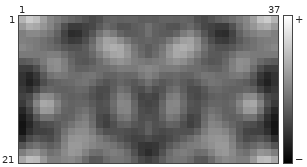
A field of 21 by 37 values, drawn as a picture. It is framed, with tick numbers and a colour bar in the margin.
No overall slope runs across the table. The left and right halves mirror each other. The histogram is bell-shaped. The field is mottled with small blotches. On average the colour sits 40% of the way up the scale.
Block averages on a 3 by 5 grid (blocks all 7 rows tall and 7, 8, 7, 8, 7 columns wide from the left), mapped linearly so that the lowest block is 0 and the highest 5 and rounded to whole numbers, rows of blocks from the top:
5 3 3 3 5 | 2 2 2 2 2 | 2 4 0 4 2
